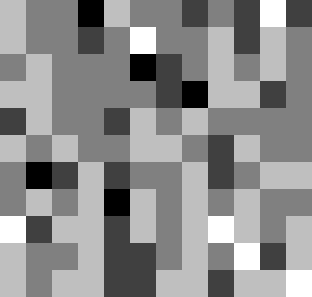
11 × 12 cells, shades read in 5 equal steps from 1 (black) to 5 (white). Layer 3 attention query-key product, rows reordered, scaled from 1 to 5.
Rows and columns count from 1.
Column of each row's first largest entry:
11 6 2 1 2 1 4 2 1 10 12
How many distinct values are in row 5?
3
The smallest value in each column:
2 1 2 1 1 1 2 1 2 2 2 2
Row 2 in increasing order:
2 2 3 3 3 3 3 3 4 4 4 5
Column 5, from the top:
4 3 3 3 2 3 2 1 2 2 2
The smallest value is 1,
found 5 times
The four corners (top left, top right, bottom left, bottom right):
4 2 4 5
